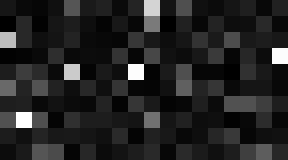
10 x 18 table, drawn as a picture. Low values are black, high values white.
Fine speckle covers the field. There is no seam. The bottom left is the ninth with the highest average. Most values sit low, with a long tail of high ones. No row or column stands out.
